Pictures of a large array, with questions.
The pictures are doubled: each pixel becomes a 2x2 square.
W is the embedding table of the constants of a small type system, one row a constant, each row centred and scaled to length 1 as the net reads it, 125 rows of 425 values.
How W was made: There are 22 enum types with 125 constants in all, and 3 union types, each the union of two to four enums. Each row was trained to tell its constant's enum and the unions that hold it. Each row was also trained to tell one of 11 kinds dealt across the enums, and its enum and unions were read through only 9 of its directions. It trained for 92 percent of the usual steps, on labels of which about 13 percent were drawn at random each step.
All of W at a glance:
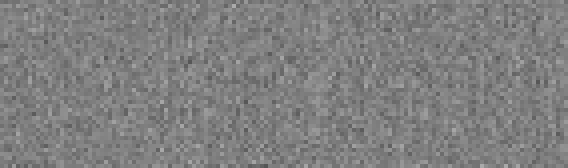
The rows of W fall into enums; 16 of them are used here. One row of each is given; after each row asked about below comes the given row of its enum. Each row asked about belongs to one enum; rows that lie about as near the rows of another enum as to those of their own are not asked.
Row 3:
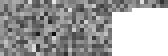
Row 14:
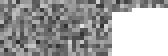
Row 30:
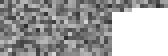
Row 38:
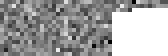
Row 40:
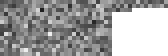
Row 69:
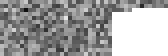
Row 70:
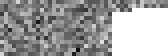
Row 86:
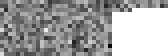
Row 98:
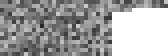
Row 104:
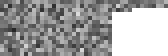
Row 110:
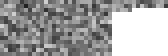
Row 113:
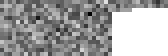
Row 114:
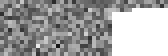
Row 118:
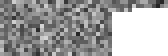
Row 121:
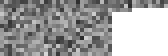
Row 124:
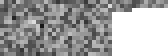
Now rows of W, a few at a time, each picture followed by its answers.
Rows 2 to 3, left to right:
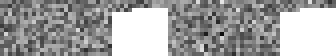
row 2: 124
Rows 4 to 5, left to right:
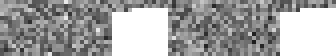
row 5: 38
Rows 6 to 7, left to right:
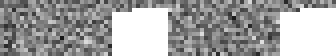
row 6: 118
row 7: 110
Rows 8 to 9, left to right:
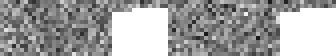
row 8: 113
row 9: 14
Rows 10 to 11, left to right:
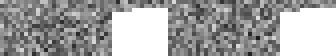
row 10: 118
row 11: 114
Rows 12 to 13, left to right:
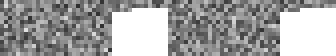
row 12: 14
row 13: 38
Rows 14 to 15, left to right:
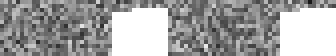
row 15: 98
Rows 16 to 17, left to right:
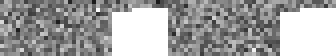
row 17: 40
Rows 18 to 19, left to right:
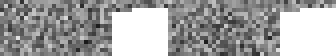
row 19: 118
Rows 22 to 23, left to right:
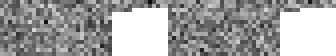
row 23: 104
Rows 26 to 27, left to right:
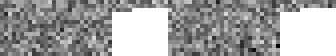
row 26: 104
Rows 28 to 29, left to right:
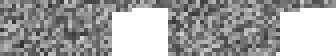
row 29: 121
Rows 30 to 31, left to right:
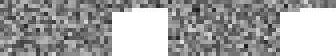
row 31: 113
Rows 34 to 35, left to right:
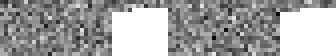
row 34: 86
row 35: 69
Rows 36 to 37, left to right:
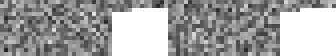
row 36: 14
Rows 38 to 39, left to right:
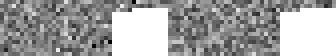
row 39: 69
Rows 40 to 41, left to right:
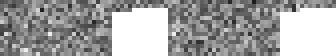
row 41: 114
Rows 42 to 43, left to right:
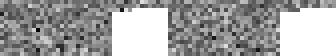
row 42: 70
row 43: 124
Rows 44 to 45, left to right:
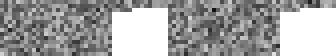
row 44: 124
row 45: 124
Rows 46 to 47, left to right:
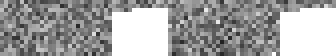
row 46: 114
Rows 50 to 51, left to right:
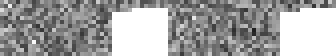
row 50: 121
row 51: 98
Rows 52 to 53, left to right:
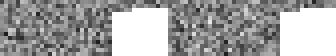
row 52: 69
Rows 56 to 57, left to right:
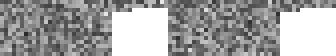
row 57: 70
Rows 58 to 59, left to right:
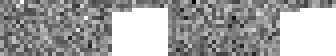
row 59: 118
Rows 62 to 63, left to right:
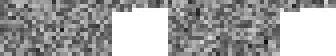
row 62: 104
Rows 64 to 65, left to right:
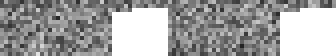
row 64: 121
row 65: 118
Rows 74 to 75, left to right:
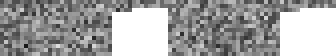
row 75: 14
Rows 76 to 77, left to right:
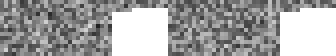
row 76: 98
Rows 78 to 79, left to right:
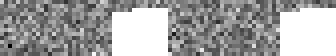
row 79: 113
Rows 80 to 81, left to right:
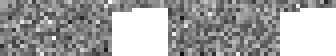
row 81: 104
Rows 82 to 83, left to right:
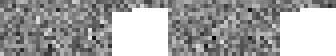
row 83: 69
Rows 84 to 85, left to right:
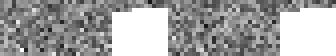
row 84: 69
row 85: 121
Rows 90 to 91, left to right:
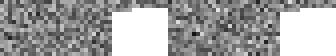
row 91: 98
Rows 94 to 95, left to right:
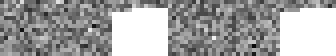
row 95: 114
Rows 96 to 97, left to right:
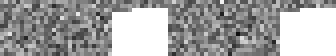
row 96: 14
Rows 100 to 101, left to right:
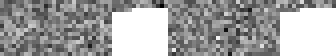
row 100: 30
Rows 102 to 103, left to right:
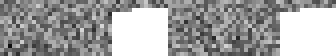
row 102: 40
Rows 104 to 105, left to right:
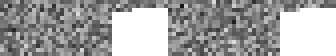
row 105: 98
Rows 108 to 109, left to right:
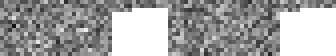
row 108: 121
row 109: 114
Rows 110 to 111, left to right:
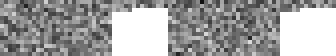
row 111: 70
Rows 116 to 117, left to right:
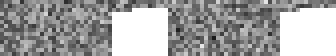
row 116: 104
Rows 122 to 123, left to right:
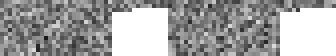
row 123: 86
